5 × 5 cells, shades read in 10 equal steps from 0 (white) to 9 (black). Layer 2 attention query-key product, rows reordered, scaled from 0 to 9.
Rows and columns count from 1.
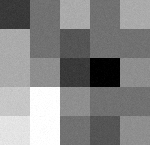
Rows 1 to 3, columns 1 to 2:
7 5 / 3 5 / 3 4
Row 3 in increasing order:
3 4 4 7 9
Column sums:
16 14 25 30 21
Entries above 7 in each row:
0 0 1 0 0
